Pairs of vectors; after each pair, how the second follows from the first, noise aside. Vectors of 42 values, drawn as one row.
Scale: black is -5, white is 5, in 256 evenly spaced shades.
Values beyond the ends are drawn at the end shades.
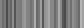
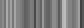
negated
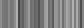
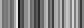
scaled up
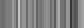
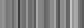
negated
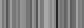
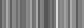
negated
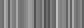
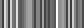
scaled up
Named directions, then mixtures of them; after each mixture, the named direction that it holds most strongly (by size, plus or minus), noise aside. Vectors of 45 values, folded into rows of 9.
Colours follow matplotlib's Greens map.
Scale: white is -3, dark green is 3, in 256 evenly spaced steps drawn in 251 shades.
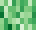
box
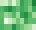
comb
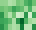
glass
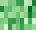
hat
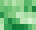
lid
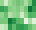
hat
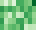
comb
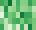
box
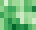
lid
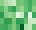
glass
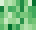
box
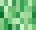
box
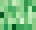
lid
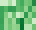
glass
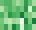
hat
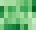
lid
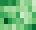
comb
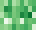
comb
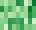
hat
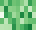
box
